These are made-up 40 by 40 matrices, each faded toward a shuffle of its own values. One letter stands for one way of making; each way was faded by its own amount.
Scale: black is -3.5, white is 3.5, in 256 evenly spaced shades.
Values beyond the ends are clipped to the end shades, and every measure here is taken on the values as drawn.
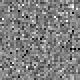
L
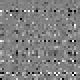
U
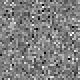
L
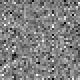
L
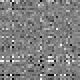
U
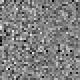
L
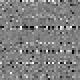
U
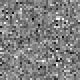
L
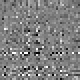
U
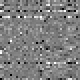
U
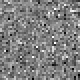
L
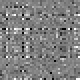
U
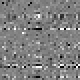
U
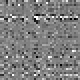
U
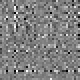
U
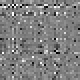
U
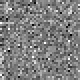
L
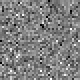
L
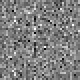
L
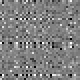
U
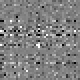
U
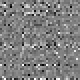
U
